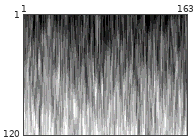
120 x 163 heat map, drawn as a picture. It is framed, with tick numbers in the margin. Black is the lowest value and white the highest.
Average level on the scale: 50%. Slope: up to the bottom. Grain: streaks running down.
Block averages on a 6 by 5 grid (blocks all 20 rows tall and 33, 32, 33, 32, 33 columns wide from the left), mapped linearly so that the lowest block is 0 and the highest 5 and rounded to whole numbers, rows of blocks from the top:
1 0 0 0 0
2 1 1 1 1
2 2 2 2 2
3 3 3 3 3
4 4 4 4 4
5 5 5 4 4
